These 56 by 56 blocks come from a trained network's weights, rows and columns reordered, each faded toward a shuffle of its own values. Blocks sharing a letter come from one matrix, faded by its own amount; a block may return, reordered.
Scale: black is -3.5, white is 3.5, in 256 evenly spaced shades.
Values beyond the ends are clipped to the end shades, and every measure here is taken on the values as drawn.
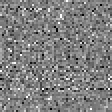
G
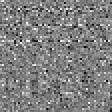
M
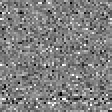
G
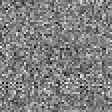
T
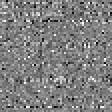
G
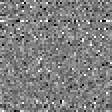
M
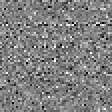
G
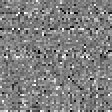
G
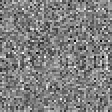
T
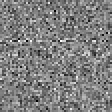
T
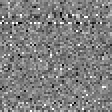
M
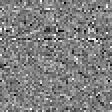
M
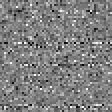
G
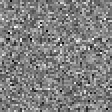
T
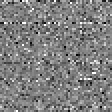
G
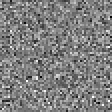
T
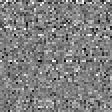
G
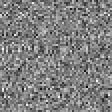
T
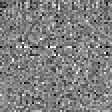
M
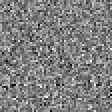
T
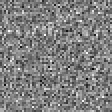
T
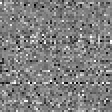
G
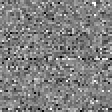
G
